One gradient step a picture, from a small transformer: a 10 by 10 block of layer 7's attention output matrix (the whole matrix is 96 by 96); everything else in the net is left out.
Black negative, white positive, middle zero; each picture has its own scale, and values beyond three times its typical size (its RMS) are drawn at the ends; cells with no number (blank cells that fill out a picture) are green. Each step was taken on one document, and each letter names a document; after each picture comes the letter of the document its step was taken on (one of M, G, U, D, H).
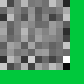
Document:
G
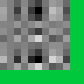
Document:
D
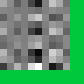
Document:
D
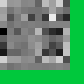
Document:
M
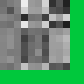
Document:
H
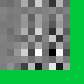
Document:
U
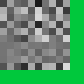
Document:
U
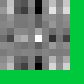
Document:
D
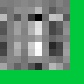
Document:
D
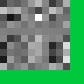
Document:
G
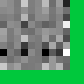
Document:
M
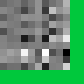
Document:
H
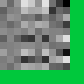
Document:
H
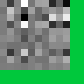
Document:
H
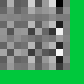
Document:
U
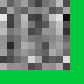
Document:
G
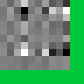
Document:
H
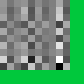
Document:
U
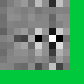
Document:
U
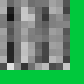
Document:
G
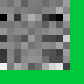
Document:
M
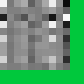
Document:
M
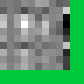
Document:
M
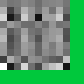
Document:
G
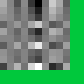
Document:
D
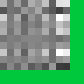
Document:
U
